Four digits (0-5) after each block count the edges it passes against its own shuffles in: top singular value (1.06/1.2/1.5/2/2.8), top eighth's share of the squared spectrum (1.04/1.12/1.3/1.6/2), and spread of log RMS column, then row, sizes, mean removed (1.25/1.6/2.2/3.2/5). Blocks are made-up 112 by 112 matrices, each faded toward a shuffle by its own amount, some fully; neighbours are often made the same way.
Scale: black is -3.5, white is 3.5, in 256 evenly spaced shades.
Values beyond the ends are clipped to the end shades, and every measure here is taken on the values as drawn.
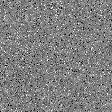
3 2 0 0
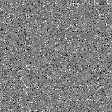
4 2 1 1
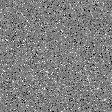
2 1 0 0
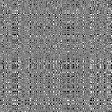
5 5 4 4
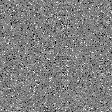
3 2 1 0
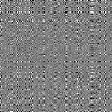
5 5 4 4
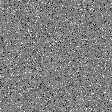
1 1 0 0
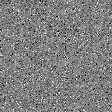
3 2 1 0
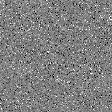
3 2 1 1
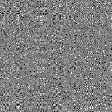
4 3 2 2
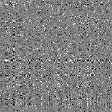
4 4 2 3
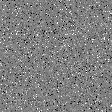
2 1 0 0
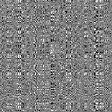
5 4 4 3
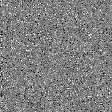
3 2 1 0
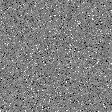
0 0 0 0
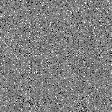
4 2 1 1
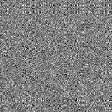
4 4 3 3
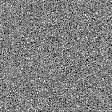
3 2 1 1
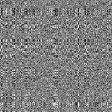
5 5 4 3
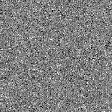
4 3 1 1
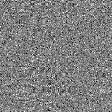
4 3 1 1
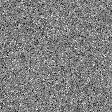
0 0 0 0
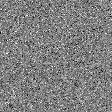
2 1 0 0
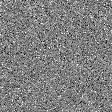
0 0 0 0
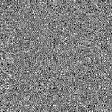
4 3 2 2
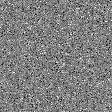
0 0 0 0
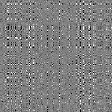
5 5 4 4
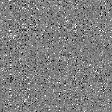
4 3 2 2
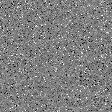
1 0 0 0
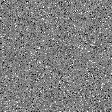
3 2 1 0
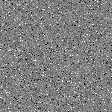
2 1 0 0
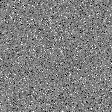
0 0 0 0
